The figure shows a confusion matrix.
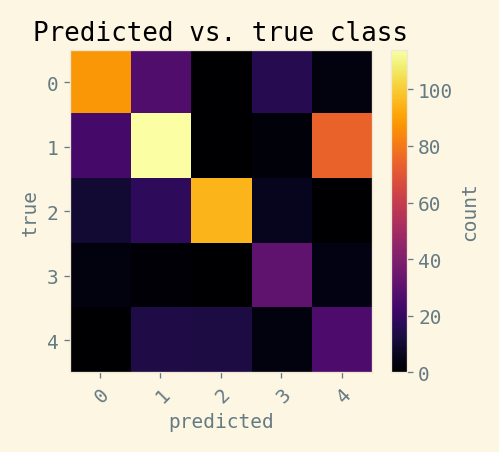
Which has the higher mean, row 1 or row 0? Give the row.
1
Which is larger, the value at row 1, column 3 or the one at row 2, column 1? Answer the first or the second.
the second
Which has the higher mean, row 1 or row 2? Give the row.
1
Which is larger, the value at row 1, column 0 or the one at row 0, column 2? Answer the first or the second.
the first
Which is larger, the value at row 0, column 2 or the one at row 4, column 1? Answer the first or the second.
the second
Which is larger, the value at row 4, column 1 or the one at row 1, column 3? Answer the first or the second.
the first
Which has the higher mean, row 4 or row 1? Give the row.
1
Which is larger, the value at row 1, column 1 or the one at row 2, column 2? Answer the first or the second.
the first
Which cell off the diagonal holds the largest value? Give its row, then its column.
1, 4
